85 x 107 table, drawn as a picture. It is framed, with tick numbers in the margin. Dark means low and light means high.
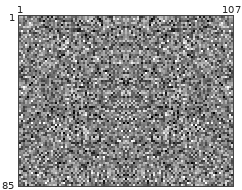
No row or column stands out. The grain is fine, like static. It is mirror symmetric from left to right. There are no regular stripes. No overall slope runs across the table. Overall the values sit about 50% of the way up the scale.
